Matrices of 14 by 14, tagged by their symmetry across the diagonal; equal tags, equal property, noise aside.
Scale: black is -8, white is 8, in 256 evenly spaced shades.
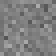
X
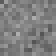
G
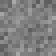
G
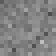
G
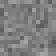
X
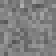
X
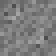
G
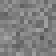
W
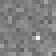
G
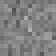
W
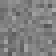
X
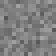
X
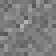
G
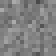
W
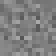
X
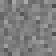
W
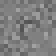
G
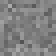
W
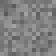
G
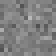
W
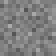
X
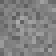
G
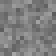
X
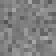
W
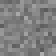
W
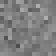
X
